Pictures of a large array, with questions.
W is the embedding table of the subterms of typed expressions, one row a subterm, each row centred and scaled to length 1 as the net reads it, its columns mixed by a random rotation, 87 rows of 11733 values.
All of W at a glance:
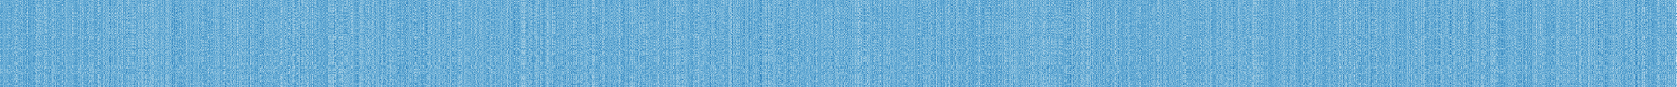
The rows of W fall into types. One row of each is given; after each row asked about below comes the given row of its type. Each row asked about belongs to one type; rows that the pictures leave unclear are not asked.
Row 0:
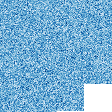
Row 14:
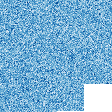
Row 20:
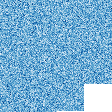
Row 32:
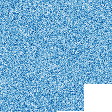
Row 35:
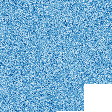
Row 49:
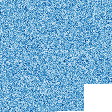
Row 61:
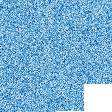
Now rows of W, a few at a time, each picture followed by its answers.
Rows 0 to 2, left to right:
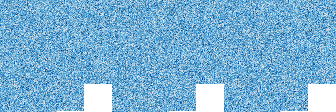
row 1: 61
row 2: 0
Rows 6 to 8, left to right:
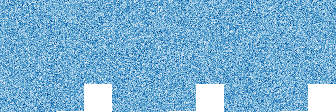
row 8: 14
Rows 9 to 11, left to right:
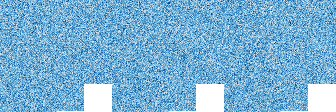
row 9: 20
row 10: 14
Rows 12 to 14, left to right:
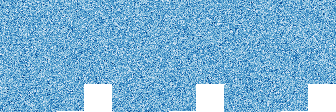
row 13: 20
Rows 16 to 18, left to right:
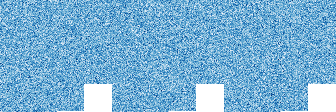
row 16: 20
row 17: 32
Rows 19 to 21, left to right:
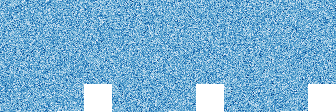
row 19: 61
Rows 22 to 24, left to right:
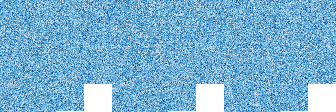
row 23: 35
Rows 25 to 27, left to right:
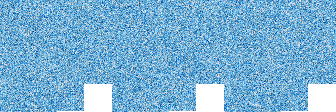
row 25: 32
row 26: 61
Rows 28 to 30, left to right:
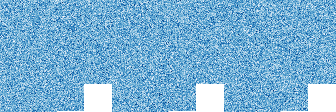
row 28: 20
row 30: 32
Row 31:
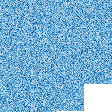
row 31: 20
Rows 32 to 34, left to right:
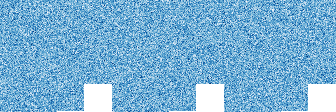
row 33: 20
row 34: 49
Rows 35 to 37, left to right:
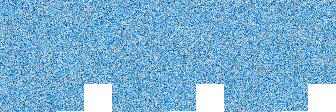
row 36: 14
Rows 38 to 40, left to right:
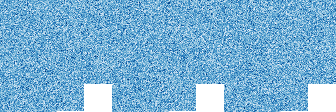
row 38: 0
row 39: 14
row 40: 49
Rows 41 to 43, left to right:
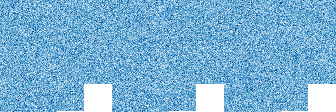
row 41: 32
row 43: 14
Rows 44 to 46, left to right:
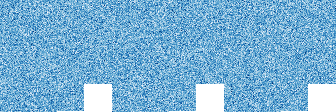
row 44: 32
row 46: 20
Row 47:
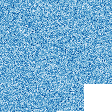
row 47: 32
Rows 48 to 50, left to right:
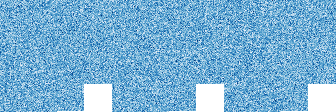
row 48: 61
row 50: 35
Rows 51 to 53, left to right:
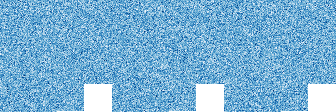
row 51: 20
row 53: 32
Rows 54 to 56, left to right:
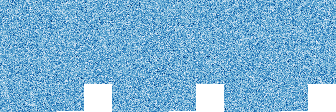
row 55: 0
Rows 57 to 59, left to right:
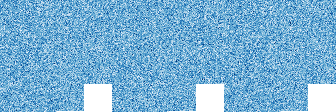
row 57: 35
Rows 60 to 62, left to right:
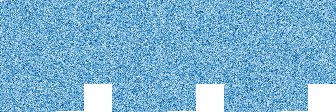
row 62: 14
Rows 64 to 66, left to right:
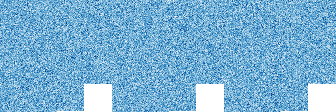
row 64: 0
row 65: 20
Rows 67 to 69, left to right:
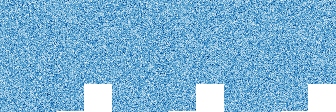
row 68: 0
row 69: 14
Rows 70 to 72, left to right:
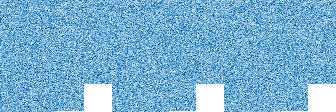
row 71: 61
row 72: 14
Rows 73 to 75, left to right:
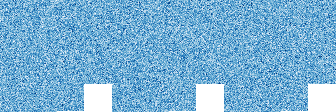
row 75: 0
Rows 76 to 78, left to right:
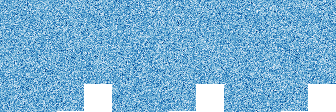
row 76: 0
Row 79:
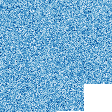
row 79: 61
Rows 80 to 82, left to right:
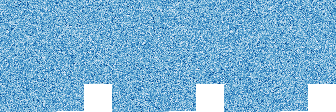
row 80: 14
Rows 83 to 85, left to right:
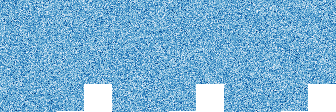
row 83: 35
